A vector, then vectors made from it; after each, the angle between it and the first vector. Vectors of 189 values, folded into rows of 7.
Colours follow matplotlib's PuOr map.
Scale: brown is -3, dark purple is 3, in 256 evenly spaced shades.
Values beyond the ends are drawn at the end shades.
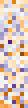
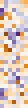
orthogonal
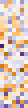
nearly opposite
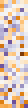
nearly parallel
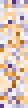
partly opposed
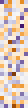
partly opposed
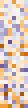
nearly parallel
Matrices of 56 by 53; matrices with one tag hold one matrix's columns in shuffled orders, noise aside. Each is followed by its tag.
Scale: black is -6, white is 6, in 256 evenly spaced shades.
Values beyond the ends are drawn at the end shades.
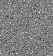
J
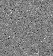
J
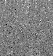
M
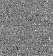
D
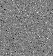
J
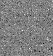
D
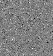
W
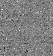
D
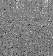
M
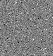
W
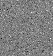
J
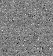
D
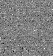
D
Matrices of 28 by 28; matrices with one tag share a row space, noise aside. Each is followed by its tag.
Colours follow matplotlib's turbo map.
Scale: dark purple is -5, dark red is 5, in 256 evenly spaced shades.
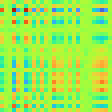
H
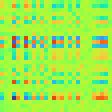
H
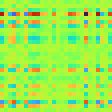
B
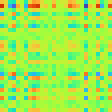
B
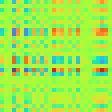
H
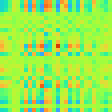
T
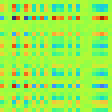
H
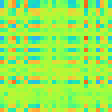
B
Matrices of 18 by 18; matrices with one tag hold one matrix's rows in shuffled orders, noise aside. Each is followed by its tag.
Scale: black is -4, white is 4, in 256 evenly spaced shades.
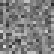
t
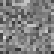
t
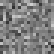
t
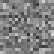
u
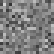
t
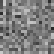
t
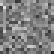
t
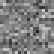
u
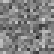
u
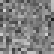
t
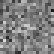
t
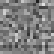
u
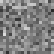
t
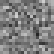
u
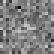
t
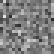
t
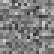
u
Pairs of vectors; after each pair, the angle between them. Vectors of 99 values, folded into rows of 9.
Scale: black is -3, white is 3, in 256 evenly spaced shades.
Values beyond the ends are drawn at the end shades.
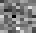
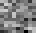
partly opposed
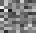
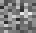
partly opposed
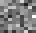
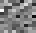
partly opposed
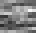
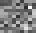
orthogonal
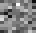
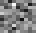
partly opposed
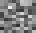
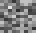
nearly parallel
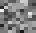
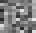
partly opposed
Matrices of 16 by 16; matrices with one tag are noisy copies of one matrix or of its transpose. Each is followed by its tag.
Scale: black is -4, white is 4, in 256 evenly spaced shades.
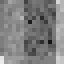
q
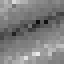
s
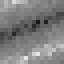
s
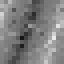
s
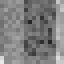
q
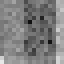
q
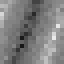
s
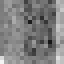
q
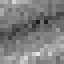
s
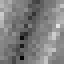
s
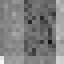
q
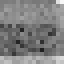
q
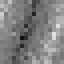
s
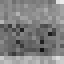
q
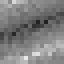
s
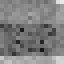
q
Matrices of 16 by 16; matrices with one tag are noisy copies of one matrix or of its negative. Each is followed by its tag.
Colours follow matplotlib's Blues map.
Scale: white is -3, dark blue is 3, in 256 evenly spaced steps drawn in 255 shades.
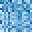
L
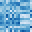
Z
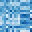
Z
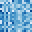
L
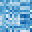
Z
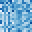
L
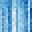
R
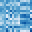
Z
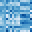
Z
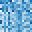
L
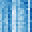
R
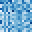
L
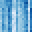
R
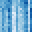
R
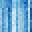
R
